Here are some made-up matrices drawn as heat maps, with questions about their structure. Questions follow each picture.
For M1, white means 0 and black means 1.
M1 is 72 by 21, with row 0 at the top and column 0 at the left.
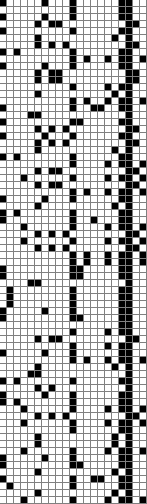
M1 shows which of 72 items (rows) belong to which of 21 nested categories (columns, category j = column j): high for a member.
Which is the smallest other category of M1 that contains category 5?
18
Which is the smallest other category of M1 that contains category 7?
5
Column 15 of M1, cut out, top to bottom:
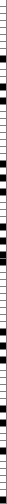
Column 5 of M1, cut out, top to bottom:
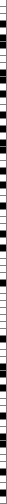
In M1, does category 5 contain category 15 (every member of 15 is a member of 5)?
no
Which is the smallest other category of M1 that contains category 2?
0
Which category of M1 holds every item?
18
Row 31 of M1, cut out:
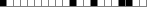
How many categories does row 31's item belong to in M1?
5
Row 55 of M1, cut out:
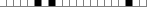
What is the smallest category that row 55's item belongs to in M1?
7
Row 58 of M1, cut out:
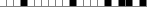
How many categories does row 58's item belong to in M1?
6
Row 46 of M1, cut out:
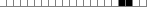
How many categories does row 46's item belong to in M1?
2
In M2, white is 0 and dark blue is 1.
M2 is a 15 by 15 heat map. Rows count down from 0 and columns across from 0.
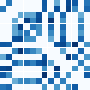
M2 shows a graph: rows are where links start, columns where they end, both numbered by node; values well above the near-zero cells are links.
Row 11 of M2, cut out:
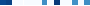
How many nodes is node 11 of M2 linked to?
6
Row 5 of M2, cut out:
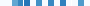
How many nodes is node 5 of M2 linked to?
7
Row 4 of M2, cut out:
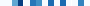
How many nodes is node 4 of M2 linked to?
7
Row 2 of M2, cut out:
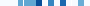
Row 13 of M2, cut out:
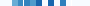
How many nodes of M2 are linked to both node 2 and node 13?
6
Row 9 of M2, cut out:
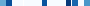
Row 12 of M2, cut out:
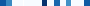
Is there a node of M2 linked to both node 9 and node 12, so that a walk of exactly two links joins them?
yes
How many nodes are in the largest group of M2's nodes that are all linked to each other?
8
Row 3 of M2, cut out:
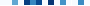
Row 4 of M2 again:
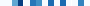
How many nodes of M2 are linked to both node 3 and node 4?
6
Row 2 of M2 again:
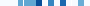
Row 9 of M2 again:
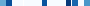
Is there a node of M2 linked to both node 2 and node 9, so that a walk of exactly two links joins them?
no
